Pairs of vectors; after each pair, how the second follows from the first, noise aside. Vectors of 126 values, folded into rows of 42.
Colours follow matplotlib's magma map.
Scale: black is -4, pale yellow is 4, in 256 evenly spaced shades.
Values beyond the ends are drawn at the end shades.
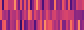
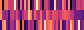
scaled up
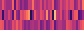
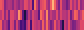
shuffled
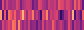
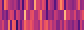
shuffled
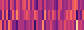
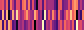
scaled up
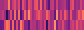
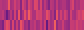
shrunk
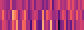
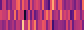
shuffled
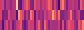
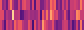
shuffled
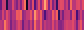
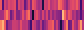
shuffled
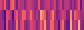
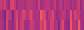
shrunk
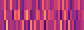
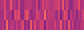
shrunk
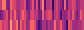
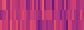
shrunk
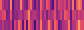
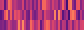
shuffled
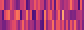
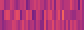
shrunk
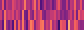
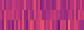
shrunk
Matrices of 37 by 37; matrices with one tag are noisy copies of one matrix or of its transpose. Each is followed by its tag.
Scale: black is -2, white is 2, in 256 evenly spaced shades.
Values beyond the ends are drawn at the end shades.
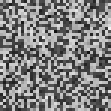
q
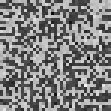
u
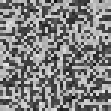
u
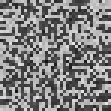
u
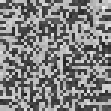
u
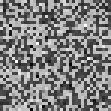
q
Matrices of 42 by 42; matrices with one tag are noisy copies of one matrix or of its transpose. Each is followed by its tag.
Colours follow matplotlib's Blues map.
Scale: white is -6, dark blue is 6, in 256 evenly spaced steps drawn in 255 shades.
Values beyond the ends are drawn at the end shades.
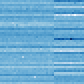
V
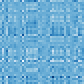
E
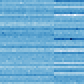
V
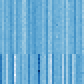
V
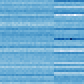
V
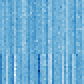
V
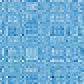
E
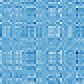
E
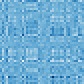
E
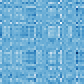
E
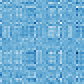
E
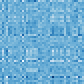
E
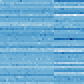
V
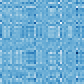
E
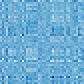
E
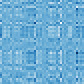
E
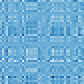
E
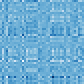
E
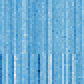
V
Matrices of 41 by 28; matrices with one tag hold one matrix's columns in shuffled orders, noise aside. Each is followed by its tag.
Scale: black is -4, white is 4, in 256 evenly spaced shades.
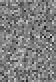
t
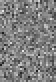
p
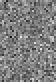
t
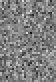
p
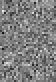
p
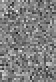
p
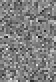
t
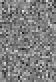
p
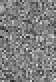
t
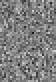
p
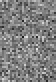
t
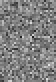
t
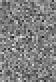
t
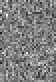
p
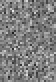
p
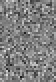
p
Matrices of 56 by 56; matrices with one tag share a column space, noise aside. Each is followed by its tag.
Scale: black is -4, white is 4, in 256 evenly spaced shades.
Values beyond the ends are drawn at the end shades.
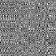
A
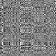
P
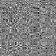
P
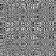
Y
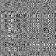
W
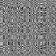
P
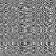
P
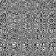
W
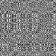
W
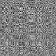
P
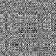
W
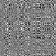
Y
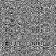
P
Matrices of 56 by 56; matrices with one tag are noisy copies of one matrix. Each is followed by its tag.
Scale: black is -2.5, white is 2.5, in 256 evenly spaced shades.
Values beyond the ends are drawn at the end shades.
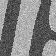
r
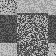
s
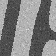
r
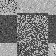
s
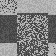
s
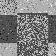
s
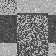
s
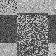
s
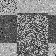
s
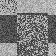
s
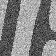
r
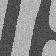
r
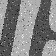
r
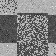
s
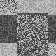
s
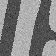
r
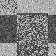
s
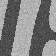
r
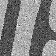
r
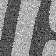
r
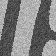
r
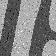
r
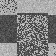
s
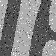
r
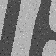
r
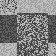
s
